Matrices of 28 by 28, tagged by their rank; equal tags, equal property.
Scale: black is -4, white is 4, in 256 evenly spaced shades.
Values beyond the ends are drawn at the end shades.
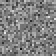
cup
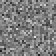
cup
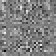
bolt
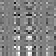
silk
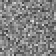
cup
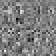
bolt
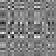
silk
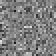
bolt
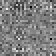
bolt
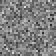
cup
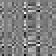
silk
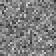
cup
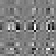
silk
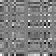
silk
